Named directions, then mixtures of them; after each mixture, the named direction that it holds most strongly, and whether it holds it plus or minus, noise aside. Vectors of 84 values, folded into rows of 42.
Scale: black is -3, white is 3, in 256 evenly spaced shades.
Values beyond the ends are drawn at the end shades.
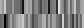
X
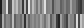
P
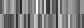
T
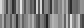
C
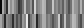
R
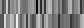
C, minus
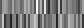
T, plus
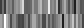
X, minus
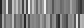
P, plus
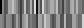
R, plus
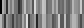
R, plus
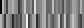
R, plus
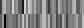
X, plus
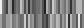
P, minus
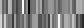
P, minus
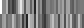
R, minus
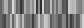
C, minus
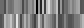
T, minus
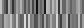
T, minus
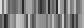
X, plus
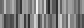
T, plus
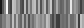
P, plus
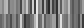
T, plus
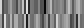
P, minus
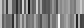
P, minus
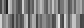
R, plus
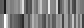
X, minus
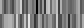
T, minus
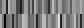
R, plus
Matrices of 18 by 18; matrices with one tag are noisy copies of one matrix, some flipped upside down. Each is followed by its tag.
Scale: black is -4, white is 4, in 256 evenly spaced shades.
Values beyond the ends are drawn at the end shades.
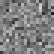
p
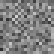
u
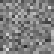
u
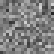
p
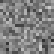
p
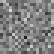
u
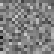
u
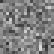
p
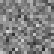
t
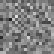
u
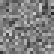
p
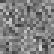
p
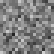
t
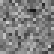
t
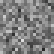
t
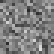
p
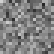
t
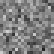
t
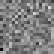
u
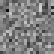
p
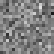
p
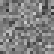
p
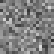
p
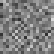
u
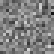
p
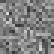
p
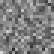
t
